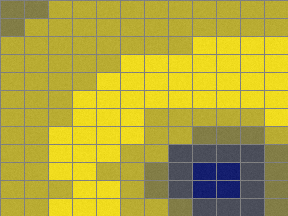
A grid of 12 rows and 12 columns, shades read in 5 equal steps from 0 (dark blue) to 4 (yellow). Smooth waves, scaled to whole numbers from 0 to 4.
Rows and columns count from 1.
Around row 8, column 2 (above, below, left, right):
3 3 3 4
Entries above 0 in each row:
12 12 12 12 12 12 12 12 12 10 10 12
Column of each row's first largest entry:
3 2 9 6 5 4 4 3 3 3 4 3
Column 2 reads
2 3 3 3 3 3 3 3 3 3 3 3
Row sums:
34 35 40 43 44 45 40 37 30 26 26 31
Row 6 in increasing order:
3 3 3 4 4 4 4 4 4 4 4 4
